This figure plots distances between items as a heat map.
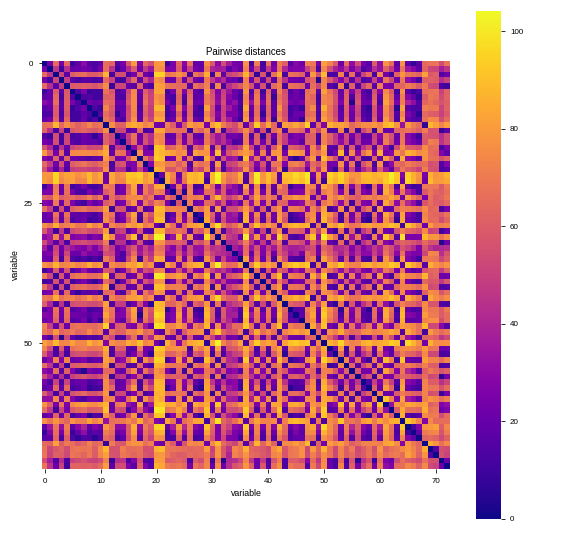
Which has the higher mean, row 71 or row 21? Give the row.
21
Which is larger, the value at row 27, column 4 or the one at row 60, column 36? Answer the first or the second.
the second
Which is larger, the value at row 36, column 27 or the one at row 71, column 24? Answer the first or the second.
the first
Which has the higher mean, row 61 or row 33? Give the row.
61
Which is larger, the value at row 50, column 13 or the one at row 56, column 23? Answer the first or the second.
the first
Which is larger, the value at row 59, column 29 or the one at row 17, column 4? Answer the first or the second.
the first
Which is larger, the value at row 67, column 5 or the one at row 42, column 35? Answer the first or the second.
the second
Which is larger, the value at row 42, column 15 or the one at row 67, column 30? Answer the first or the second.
the first
